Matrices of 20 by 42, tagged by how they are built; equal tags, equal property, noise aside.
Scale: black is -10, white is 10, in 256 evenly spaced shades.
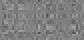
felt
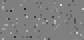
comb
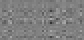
felt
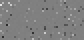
comb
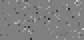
comb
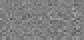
felt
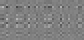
felt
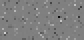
comb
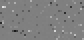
comb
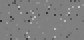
comb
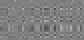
felt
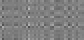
felt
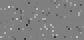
comb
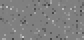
comb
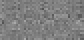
felt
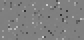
comb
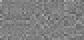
felt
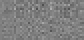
felt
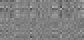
felt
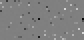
comb
